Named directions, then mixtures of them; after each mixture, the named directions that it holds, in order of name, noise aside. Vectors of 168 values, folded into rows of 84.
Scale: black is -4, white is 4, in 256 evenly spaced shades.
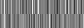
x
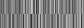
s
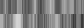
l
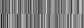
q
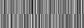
s, x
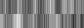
l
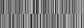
s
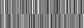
x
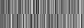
q, s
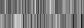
l, s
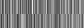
q, x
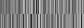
s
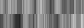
l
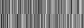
q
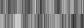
l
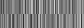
s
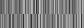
s
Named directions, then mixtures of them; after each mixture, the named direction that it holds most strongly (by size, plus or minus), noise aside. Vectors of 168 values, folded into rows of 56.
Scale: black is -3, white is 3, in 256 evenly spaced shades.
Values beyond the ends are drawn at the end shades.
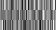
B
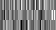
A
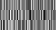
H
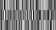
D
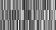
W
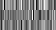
D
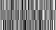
B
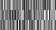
W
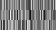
H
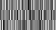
H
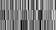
A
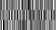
H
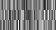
W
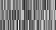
W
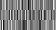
H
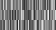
W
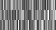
W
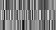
D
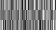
B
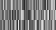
W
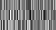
H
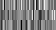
A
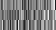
W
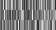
W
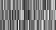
W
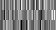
A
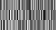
H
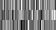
A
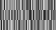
H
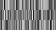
D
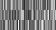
W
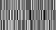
H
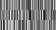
H
